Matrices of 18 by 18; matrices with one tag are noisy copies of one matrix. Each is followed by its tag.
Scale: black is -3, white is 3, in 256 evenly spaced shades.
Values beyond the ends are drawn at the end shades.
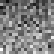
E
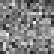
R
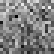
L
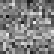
R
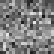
R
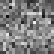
R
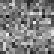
R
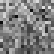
L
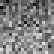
E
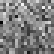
L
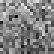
L
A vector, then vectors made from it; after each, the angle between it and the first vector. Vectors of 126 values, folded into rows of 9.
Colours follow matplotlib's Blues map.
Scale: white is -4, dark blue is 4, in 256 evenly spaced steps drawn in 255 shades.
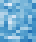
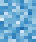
orthogonal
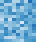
partly aligned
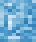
nearly parallel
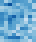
nearly opposite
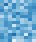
orthogonal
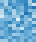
orthogonal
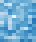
nearly parallel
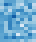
partly opposed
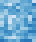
nearly parallel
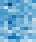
nearly opposite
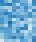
partly opposed
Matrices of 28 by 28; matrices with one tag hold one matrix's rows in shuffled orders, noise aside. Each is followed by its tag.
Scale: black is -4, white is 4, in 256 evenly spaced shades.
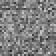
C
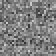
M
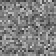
C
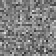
M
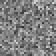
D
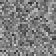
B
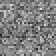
C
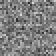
M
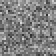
M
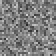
B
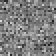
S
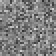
D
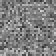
S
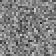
B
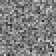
D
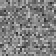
S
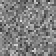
B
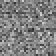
C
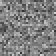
S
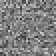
S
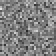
B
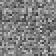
C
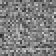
S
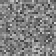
D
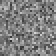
D
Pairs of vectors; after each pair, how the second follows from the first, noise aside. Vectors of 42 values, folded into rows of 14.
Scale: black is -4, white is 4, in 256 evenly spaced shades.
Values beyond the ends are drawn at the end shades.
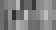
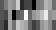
scaled up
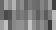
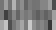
copied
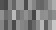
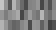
reversed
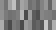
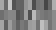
reversed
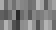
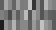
shuffled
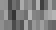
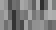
copied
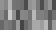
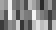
scaled up
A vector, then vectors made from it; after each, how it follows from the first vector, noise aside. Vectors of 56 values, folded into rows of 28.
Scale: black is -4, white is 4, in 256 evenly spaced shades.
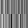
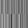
shrunk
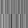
shrunk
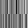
reversed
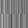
shrunk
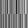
reversed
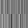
shrunk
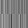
shrunk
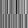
reversed
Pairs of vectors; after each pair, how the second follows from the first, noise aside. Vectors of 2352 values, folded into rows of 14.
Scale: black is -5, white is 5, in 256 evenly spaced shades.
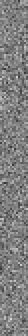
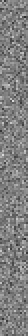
wrapped around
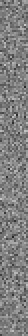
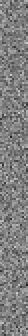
wrapped around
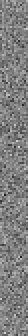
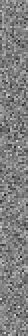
copied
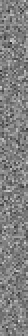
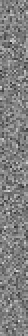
copied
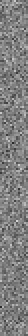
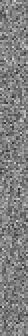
copied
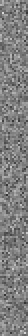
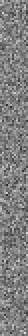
copied
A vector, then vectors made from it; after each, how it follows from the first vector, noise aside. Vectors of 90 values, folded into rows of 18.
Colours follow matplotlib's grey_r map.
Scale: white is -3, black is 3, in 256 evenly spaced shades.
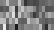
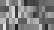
copied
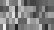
copied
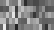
copied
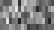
wrapped around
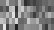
copied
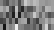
negated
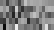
negated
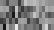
negated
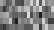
wrapped around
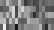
copied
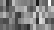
reversed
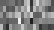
wrapped around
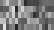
copied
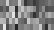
copied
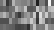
reversed
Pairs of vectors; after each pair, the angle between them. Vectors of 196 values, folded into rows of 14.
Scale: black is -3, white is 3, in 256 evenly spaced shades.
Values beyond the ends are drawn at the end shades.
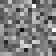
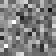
orthogonal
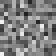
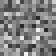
orthogonal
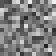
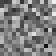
nearly parallel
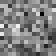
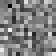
orthogonal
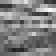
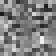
partly opposed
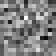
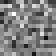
partly aligned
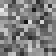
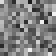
partly aligned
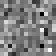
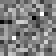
partly opposed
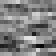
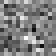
partly aligned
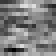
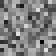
orthogonal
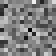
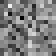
orthogonal
